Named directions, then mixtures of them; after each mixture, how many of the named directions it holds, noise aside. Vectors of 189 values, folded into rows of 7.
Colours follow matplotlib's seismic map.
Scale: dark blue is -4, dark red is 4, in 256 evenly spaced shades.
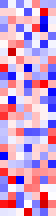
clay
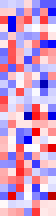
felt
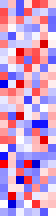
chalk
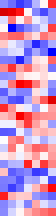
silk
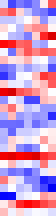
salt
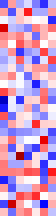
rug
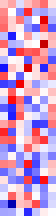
two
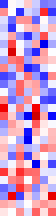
two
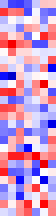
three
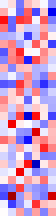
two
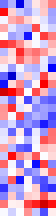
three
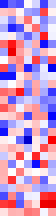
three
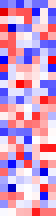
three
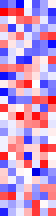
two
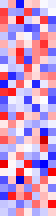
two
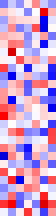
one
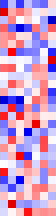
three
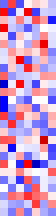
two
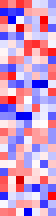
three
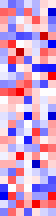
three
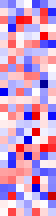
one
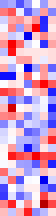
two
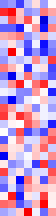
two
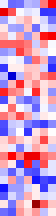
three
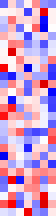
one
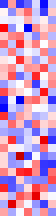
one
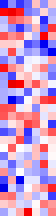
two
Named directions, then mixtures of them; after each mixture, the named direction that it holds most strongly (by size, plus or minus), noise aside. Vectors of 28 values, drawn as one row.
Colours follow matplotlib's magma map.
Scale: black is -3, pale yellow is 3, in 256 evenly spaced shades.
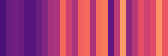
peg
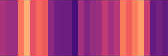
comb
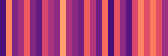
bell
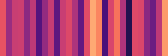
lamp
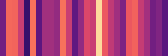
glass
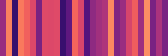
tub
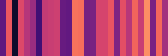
tub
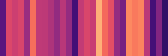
glass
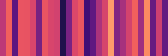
tub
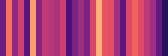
glass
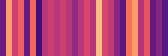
glass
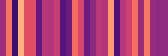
tub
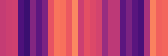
comb
